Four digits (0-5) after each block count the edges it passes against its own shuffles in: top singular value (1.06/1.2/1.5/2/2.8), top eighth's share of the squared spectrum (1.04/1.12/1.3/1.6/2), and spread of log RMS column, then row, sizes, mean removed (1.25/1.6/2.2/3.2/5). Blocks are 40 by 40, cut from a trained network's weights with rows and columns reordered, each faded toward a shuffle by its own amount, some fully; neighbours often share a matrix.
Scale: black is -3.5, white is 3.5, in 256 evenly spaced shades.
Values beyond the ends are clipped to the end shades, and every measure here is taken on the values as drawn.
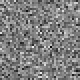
2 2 0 0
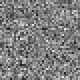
2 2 1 0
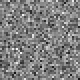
0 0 0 0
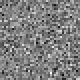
0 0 0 0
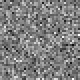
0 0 0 0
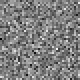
0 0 0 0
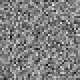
2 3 1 0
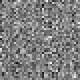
3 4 2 1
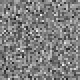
1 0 0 0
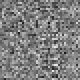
3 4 2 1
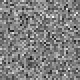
2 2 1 0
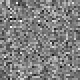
3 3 1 1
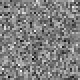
1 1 0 0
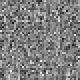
2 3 0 0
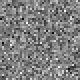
0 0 0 1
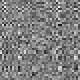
4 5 2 3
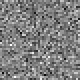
0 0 0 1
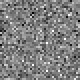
1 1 0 0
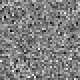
0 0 0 0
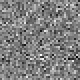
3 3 0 1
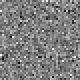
0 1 0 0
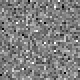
1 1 0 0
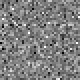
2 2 0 0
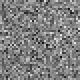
2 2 0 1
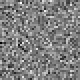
2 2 1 0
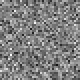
2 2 0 0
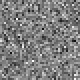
0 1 0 0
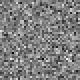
2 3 1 1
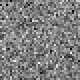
1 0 0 0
